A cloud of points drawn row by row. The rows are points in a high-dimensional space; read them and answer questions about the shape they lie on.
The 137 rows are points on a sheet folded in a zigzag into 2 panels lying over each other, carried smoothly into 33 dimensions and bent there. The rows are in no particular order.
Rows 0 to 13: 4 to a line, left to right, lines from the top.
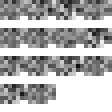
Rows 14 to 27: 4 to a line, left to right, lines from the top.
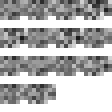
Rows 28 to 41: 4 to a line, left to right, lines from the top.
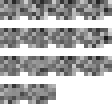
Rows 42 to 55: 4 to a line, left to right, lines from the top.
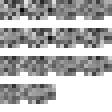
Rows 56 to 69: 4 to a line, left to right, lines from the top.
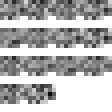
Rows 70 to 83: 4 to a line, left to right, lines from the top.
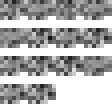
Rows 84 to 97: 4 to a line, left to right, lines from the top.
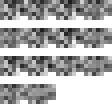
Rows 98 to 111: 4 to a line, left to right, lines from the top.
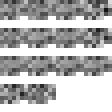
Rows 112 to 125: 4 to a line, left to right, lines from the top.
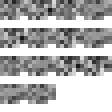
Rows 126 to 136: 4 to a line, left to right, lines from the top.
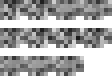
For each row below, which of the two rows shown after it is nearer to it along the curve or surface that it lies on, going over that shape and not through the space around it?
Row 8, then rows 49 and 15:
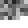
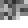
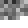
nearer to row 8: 15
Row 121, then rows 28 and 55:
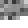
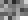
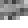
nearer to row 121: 28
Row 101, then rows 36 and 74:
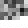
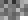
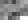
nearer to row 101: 74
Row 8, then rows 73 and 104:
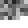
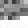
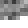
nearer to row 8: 73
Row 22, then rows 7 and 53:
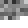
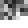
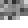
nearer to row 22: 53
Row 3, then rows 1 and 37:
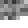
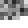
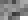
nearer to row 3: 37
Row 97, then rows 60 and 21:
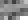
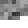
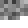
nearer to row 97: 60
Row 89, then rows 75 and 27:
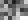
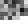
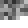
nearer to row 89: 75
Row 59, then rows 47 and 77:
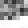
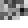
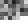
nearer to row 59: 47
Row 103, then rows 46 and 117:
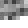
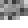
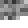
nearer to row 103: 117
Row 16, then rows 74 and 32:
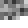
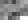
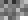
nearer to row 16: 74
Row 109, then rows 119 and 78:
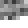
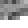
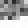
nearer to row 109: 119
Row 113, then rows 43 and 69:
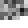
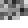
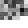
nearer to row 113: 69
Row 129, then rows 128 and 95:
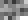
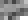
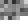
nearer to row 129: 128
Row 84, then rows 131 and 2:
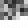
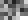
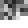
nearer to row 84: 2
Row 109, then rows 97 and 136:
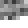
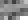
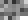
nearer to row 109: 97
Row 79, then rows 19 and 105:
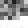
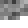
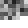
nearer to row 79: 105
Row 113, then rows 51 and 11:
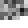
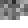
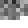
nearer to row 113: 51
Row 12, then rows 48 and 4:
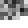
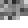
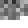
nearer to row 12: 48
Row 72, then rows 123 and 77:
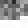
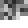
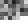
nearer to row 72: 123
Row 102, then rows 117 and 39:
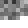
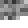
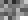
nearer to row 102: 39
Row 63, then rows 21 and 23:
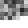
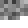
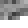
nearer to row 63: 23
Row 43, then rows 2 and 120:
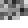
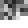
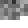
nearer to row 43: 2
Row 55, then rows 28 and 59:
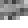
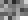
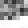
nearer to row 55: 59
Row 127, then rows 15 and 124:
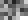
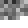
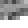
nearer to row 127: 15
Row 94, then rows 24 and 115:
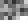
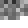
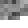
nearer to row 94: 115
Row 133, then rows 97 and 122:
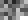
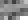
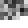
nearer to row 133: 122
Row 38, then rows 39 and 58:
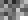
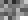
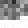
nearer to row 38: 39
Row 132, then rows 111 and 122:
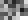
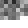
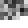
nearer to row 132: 122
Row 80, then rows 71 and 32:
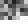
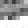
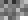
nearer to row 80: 32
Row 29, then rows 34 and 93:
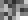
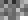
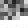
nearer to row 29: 93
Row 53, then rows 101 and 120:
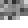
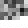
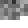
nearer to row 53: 101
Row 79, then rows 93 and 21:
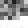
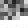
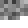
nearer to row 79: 93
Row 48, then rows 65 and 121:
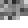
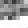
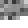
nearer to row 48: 121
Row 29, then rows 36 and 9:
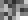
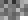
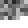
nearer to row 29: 9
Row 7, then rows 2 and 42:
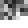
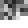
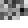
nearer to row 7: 2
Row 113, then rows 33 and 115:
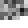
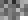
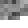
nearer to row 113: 115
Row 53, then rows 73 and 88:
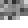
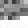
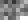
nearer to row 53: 73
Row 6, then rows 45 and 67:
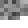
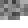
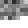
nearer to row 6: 45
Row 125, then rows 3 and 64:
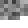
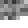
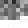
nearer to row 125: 64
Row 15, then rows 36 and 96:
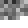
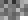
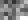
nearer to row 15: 36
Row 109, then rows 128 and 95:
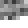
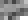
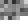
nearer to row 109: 128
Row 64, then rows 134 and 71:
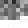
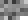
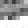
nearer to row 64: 134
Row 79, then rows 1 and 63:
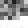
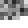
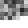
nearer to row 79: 1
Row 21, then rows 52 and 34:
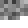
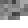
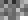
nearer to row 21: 34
